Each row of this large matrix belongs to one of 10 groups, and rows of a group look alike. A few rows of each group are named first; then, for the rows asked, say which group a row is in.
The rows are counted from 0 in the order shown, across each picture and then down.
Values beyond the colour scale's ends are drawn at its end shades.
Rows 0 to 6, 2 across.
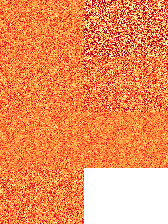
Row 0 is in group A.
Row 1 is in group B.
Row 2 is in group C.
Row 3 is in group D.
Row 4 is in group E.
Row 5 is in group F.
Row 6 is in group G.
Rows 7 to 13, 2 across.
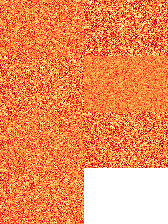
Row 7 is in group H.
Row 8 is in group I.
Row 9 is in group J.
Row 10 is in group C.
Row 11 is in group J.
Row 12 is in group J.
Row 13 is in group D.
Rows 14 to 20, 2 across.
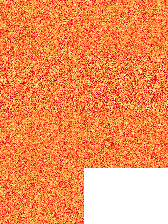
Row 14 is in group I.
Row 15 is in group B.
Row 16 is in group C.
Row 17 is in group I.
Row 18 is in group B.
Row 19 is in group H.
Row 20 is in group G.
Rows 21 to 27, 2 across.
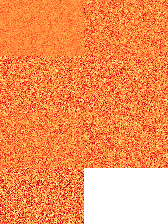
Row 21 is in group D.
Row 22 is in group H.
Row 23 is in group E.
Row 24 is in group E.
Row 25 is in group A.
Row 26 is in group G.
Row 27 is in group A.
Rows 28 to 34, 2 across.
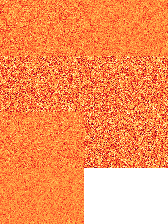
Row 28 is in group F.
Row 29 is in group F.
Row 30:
I
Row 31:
I
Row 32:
B
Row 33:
I
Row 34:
E
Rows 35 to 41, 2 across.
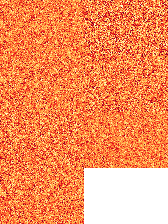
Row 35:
D
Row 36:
A
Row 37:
C
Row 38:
B
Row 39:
H
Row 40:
H
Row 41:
F
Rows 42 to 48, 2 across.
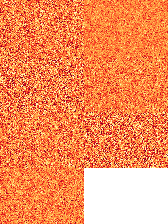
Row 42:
H
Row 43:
F
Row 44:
G
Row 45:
I
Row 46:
I
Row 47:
E
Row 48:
F
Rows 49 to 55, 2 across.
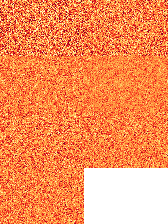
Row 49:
J
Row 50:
J
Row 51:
G
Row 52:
D
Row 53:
B
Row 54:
E
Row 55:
G
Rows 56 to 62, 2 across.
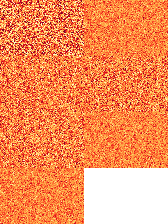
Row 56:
B
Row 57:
F
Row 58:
H
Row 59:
A
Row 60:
D
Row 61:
E
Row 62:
G
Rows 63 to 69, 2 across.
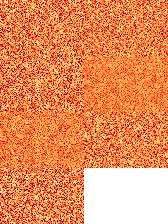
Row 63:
J
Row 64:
J
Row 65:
I
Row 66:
I
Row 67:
F
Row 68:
C
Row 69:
C
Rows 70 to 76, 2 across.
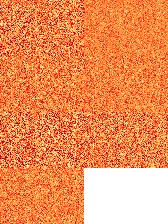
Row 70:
C
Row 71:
H
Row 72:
H
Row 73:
H
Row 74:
H
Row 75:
D
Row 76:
I
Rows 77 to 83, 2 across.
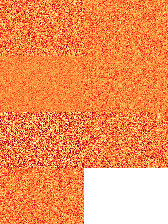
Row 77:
E
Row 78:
G
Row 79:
D
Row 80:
C
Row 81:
J
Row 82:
B
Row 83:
B
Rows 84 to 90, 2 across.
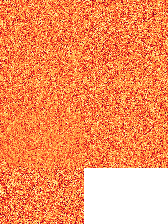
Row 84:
E
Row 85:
B
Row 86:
D
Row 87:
D
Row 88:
J
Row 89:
J
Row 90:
F
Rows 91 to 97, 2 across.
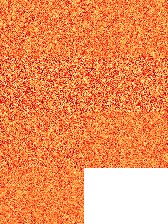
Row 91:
C
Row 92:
D
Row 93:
H
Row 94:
G
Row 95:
J
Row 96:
F
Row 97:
B
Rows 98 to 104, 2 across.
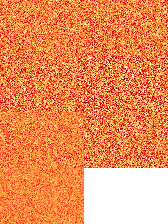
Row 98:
C
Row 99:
G
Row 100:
A
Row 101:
H
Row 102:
G
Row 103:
E
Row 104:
I
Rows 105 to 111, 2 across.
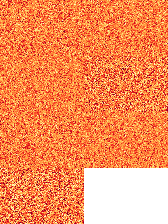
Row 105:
B
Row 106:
E
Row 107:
A
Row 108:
A
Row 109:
H
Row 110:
E
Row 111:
B
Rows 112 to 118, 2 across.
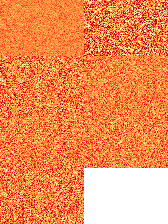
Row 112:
F
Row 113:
I
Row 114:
F
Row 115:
E
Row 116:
B
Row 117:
J
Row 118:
I
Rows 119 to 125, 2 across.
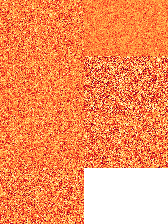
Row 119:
G
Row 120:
D
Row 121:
J
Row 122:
I
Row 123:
B
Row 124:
G
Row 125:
I
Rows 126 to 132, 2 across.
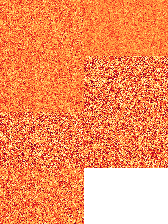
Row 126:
D
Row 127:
H
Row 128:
H
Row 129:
C
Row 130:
D
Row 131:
I
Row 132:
G
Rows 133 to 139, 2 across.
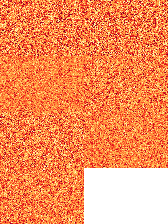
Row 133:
B
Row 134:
A
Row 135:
B
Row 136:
C
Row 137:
D
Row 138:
J
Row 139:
I
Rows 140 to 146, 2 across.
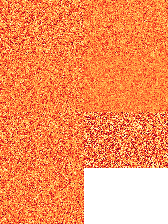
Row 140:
C
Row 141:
D
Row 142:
E
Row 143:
A
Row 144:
E
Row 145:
E
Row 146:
J
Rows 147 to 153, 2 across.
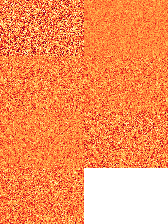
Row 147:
C
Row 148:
A
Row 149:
C
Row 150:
A
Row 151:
J
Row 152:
J
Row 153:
I
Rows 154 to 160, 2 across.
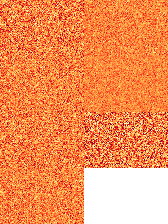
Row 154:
F
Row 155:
I
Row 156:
J
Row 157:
G
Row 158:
B
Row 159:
J
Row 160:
G
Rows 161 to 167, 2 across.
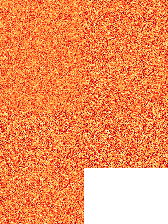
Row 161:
G
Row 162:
A
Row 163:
J
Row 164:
B
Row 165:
J
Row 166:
A
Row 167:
J
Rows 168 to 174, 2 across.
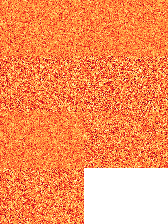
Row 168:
C
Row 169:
H
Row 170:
H
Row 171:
E
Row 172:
D
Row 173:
G
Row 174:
H
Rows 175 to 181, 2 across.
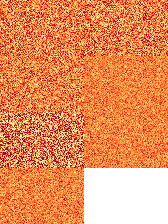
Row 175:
A
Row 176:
F
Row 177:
C
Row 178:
H
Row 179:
G
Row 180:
F
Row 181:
B
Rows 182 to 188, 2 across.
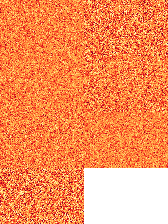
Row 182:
H
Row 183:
J
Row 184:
C
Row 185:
B
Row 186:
A
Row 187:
A
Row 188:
E
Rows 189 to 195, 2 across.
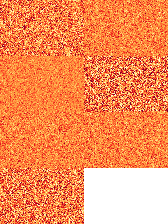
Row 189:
D
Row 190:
H
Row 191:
E
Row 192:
A
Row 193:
F
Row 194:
H
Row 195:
A
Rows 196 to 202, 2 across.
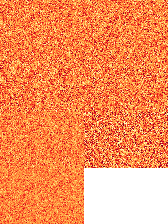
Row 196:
D
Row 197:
C
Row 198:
F
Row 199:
I
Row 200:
E
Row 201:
J
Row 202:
C
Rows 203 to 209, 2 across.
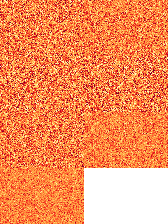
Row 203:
J
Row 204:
A
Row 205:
C
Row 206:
J
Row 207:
A
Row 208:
J
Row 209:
I
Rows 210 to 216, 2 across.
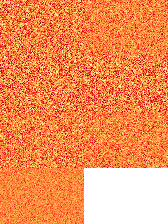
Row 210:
E
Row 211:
J
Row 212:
J
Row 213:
G
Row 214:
G
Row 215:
B
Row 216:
E
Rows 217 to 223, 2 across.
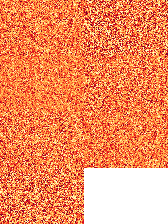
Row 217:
I
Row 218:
A
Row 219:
H
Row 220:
B
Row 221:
D
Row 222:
I
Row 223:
C
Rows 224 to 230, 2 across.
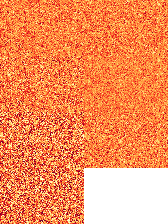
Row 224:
H
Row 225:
I
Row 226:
H
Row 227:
I
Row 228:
D
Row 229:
C
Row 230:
H
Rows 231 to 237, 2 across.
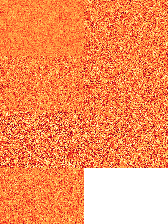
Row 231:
F
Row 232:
A
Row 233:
J
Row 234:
F
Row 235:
I
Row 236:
C
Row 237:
I
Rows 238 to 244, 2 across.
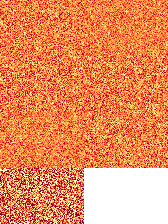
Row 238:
A
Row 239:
A
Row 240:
G
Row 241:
I
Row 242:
B
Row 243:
C
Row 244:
H
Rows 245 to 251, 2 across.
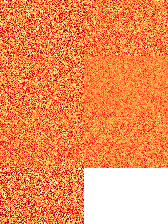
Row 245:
J
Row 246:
D
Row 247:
C
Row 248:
H
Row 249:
I
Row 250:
B
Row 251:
E
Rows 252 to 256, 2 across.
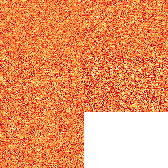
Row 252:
J
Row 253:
B
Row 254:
D
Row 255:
H
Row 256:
F
